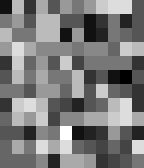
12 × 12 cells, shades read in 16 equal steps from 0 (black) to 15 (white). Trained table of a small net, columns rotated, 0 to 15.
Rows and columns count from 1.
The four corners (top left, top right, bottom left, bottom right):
1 5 6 7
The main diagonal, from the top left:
1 9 7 8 5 7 11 5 10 9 4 7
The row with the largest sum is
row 9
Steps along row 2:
up down up same down same down up up down up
